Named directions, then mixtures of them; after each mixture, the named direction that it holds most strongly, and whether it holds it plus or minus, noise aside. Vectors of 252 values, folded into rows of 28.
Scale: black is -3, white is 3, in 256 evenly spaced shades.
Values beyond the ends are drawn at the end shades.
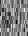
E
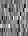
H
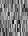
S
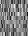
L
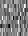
H, minus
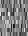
E, minus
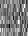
H, minus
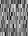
L, plus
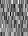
L, minus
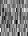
E, plus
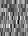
E, minus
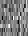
H, plus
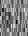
E, plus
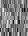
E, minus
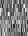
S, minus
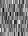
S, minus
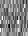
H, minus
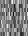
L, minus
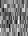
E, plus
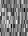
E, minus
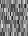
L, minus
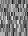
L, plus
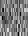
E, plus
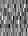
H, minus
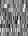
H, minus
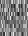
L, minus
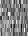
E, minus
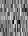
S, plus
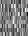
L, plus
